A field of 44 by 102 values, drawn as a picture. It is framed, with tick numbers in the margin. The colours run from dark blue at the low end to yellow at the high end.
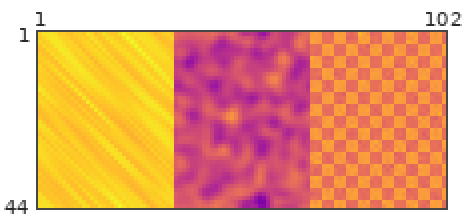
It is made of 1 by 3 panels. Panel 1,1: very high, slanting down to the right, faint in contrast. Panel 1,2: middling, blotchy. Panel 1,3: high, checkered.
